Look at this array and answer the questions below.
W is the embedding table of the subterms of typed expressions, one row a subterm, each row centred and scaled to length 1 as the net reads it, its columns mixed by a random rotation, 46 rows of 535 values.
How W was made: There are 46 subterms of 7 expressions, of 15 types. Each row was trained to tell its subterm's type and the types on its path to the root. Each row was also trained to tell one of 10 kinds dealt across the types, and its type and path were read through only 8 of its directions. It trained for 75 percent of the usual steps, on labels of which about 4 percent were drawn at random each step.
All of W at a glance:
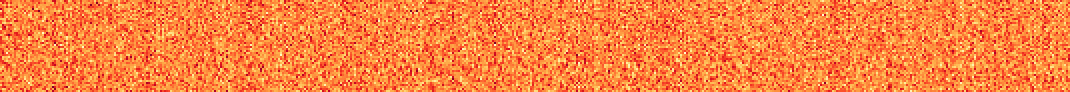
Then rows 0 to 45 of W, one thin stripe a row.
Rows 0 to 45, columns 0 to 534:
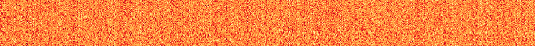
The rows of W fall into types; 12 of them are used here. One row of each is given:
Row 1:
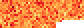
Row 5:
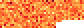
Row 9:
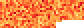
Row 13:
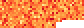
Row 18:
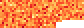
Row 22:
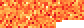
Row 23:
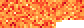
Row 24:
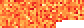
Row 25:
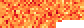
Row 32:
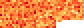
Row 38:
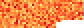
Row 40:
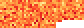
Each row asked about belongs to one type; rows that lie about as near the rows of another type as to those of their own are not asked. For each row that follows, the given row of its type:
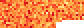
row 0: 32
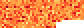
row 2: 22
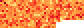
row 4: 25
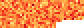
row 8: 40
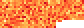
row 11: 22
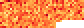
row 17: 23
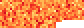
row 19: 40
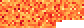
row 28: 25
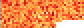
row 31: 32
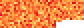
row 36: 9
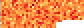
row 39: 40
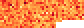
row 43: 32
